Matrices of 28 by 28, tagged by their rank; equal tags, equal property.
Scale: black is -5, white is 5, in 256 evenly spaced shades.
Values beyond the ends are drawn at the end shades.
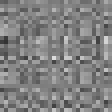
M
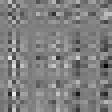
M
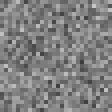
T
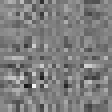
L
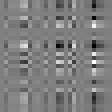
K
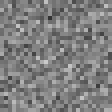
T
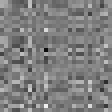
L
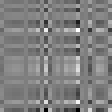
K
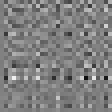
L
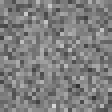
T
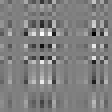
K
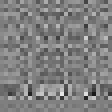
M
